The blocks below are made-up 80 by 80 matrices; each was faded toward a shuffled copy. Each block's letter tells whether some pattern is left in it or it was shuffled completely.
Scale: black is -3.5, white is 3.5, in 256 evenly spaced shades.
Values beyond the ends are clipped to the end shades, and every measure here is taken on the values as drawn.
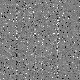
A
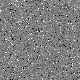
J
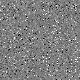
A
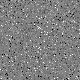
J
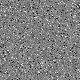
J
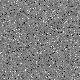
J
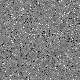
J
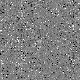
A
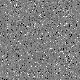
A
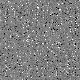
A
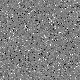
J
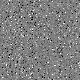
A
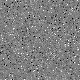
J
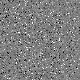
A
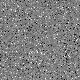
J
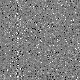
A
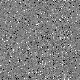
A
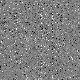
A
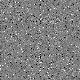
A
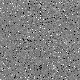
A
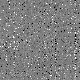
A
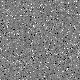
J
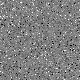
J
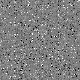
A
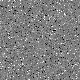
J
